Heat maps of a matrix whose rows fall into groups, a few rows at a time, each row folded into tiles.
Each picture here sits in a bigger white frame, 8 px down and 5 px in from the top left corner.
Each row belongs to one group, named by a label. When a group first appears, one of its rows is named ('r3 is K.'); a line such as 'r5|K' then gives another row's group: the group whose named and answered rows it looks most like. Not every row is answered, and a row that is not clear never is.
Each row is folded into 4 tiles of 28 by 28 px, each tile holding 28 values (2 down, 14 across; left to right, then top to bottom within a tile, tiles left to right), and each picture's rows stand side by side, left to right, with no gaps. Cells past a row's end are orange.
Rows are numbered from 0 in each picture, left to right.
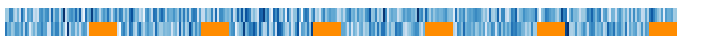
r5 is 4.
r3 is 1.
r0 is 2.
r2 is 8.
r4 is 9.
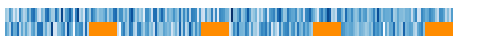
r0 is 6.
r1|9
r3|2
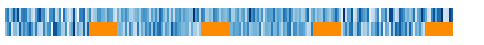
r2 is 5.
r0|8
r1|1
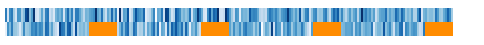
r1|9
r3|5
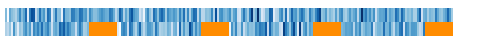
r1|9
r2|6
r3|5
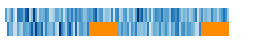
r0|6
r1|5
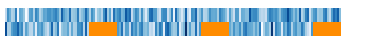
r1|8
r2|5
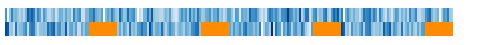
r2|5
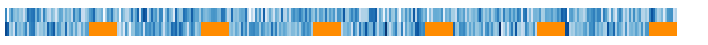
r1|1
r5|4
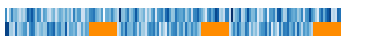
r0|4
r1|9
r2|9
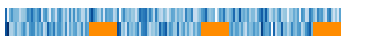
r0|4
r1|4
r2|2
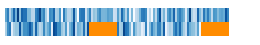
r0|8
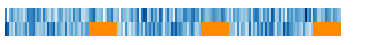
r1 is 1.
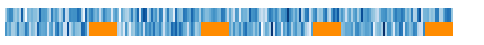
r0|2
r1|1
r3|5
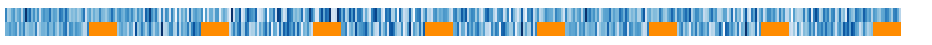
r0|5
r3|8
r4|8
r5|5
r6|8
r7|1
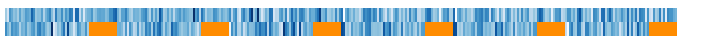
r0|6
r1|1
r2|6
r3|4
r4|4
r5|9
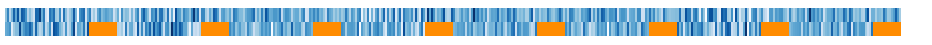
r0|8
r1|1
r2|2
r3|2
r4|5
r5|2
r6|8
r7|5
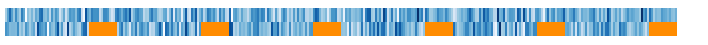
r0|2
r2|4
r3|1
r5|1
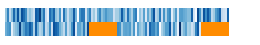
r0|8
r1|2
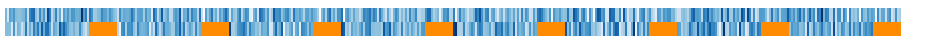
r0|1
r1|9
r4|4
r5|8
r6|6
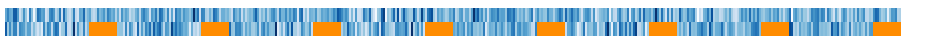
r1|1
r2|6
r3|6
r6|2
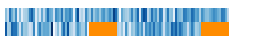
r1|1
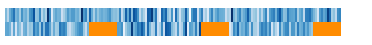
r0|1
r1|8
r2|9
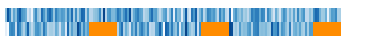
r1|8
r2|4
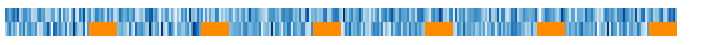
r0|8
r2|5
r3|9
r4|9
